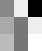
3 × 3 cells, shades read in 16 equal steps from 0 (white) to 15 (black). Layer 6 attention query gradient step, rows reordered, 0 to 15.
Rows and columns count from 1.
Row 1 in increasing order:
1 7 15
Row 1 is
7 1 15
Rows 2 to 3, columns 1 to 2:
5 8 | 4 8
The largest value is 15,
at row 1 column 3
